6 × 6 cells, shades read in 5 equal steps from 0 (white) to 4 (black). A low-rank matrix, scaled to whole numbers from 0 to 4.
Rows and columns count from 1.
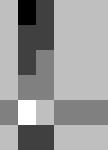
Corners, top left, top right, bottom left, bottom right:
1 1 1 1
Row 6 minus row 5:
-1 3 2 -1 -1 -1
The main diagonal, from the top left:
1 3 2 1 2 1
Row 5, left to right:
2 0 1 2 2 2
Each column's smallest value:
1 0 1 1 1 1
